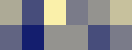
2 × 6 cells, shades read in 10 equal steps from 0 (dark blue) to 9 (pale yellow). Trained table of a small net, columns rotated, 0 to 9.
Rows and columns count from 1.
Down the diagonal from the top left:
6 0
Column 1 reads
6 3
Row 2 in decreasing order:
5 5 4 3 2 0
